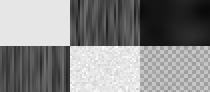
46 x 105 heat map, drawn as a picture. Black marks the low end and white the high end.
The table splits into 2 rows of 3 panels. Panel 1,1: very high, flat. Panel 1,2: low, streaked downward. Panel 1,3: very low, smooth, faint in contrast. Panel 2,1: low, streaked downward. Panel 2,2: very high, fine-grained, faint in contrast. Panel 2,3: high, checkered.
